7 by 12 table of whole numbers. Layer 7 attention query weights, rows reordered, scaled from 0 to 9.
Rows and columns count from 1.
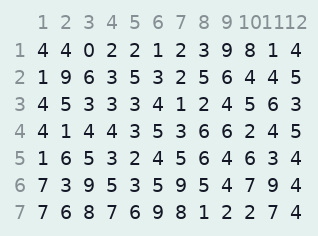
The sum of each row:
40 53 43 47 49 70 67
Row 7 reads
7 6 8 7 6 9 8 1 2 2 7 4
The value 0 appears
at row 1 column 3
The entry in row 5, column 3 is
5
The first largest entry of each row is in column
9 2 11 8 2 3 6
